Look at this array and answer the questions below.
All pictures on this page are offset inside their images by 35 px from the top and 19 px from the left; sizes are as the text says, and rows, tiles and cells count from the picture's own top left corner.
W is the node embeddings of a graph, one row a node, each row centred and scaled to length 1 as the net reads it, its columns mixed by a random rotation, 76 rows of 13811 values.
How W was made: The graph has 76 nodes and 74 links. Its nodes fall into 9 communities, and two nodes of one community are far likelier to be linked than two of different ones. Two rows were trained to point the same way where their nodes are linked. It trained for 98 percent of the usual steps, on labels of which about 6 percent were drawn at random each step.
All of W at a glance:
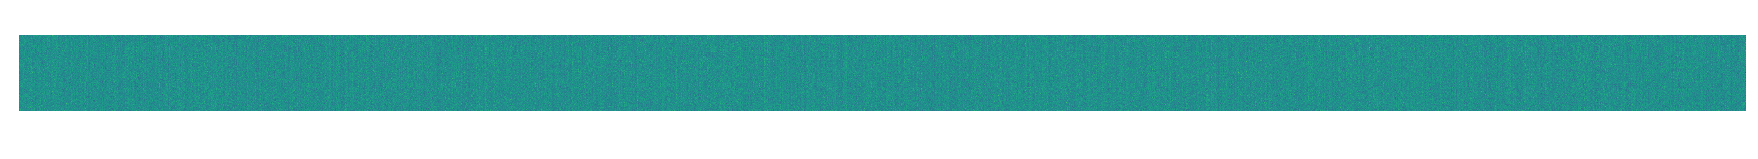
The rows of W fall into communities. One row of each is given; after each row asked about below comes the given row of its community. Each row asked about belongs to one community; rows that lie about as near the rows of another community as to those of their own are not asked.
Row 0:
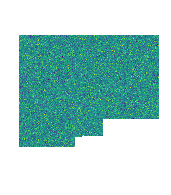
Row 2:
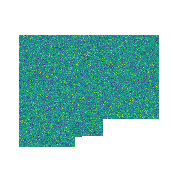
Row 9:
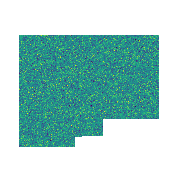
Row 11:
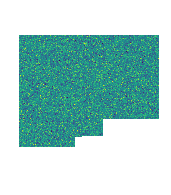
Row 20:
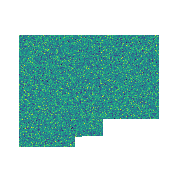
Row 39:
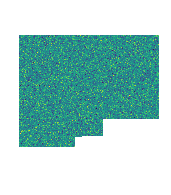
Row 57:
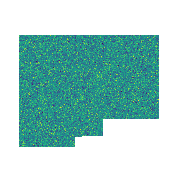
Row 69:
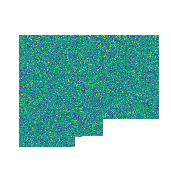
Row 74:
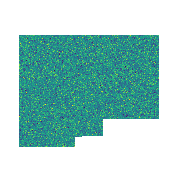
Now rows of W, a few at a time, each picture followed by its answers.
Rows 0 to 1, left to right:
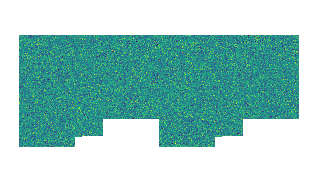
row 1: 11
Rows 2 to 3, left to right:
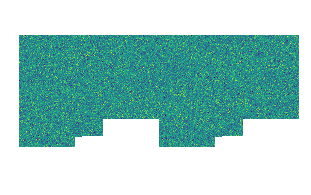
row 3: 2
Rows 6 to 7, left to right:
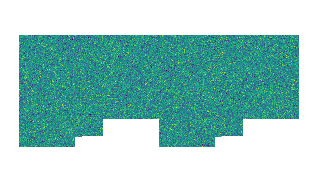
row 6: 20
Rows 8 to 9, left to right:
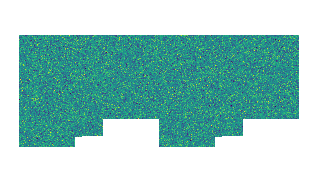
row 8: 9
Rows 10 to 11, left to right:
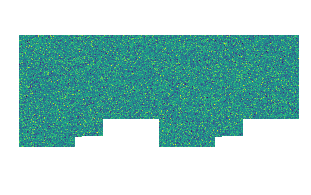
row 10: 39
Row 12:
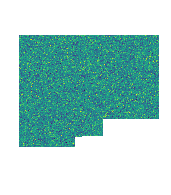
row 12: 69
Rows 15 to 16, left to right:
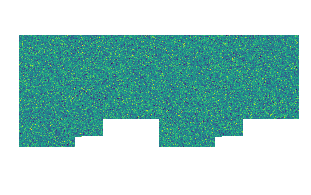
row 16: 11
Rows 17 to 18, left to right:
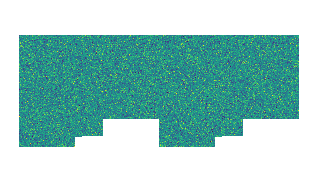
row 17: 74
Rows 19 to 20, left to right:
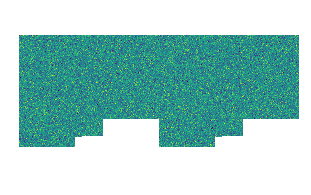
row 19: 74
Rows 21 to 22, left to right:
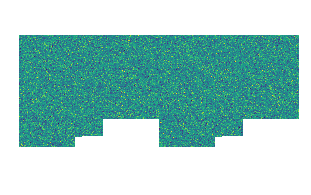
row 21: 0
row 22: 0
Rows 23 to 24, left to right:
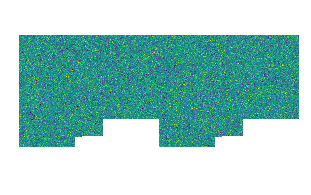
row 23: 9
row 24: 2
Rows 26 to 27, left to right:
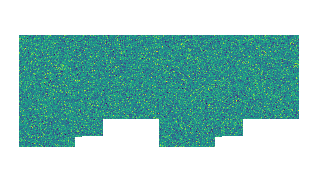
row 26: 11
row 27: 11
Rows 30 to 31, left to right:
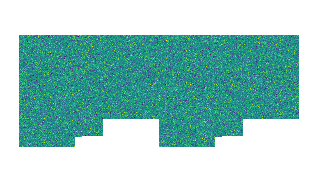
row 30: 39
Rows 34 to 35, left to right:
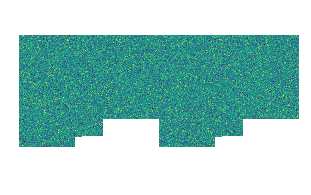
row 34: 74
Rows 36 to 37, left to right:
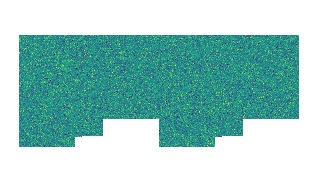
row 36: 11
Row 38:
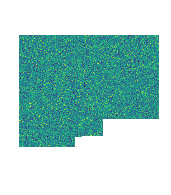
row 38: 2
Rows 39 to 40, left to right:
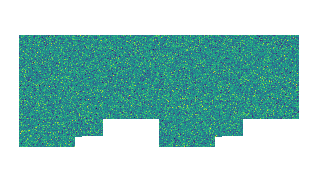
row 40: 20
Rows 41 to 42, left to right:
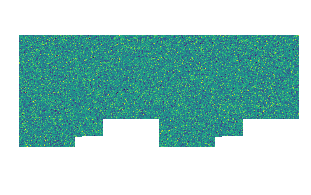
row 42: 39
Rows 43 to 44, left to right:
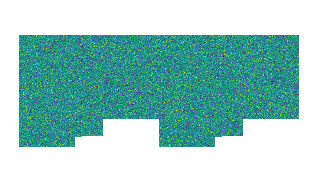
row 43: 9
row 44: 2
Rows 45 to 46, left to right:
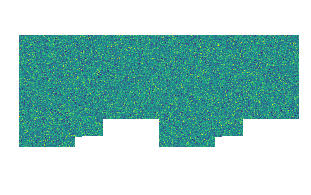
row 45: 74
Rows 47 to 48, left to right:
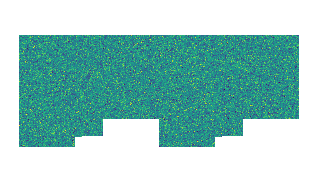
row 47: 57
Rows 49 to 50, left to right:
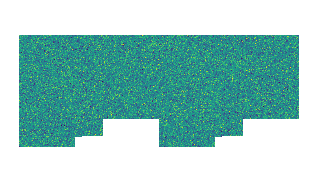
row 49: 9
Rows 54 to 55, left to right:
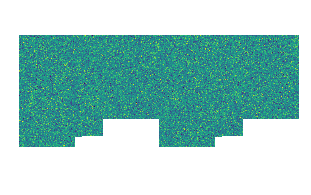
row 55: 9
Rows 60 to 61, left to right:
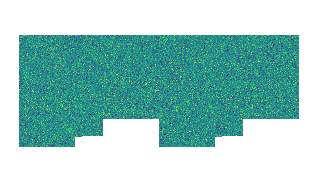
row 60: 20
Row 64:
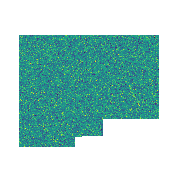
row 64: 0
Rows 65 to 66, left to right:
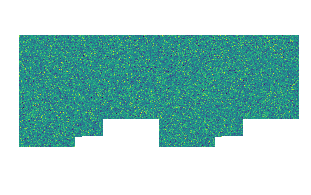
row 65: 2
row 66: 39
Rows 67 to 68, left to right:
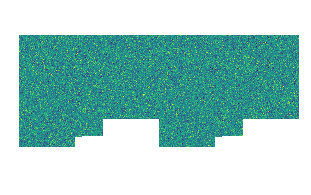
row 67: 0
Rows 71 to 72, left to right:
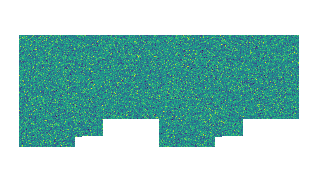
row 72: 9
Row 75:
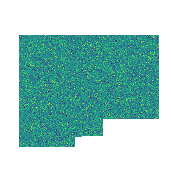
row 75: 2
